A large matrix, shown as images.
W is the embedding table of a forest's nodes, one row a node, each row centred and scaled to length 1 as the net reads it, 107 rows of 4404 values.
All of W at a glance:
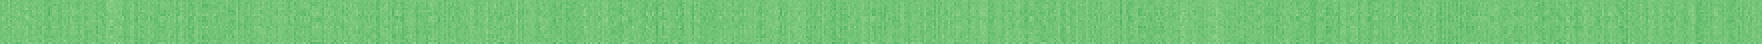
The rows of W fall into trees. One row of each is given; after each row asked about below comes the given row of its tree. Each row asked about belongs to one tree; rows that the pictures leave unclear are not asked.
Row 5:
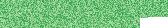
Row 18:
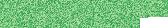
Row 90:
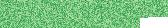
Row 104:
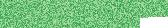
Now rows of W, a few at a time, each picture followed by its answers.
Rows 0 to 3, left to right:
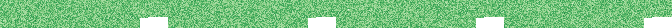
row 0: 18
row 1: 104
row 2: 90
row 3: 90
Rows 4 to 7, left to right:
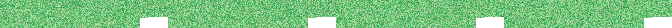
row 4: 5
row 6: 5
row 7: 104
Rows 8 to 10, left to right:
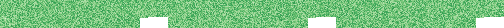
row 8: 18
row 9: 5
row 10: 104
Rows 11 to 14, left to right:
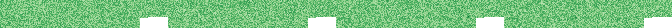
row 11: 90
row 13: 5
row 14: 5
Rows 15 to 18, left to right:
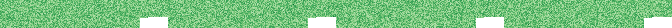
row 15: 90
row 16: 5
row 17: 5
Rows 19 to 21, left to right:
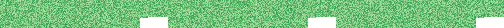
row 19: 90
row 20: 5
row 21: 18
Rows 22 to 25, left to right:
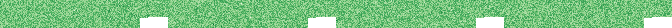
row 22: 18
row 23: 18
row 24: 5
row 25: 90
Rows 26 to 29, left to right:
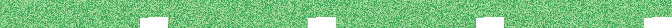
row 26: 18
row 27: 90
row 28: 18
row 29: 90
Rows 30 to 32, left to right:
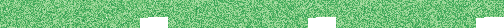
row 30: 104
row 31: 18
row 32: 18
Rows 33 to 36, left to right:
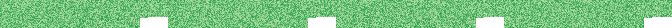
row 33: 18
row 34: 90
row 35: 18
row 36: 18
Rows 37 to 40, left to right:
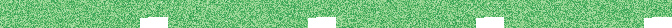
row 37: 18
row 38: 90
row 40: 5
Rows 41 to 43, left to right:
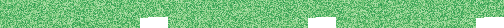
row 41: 104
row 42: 5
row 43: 5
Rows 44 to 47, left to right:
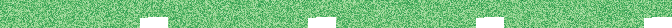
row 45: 5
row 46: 5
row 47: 5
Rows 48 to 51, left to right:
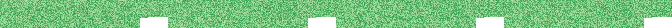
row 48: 18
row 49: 5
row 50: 5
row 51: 5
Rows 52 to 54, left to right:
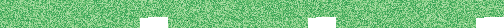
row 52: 90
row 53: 5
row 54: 90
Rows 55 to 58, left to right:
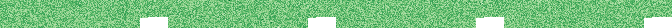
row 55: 5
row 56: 18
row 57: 90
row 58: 18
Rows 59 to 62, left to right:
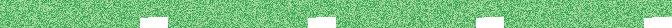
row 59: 90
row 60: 90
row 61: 104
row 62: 90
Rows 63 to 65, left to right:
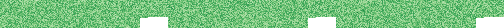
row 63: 18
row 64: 5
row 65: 18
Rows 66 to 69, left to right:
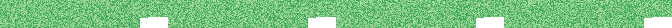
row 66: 18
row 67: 18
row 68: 18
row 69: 18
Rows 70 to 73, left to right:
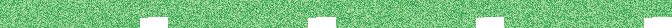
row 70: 18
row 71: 90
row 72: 5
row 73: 5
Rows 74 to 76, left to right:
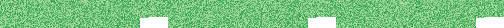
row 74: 18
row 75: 18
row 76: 104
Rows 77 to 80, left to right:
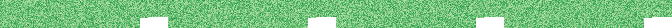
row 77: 18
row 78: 5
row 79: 18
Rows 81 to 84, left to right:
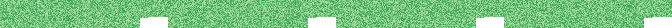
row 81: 5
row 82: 18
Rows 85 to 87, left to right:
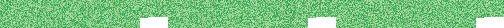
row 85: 90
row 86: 5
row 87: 18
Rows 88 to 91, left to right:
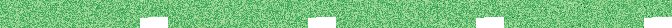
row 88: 5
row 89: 104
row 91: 104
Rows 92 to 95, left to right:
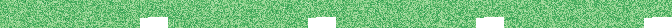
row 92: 5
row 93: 104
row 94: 90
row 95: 5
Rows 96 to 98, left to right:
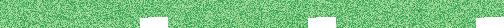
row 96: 5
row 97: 18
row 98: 104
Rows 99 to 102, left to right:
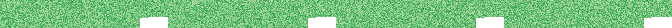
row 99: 5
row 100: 18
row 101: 18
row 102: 104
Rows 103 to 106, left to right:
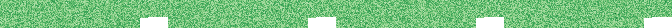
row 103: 18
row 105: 5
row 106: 5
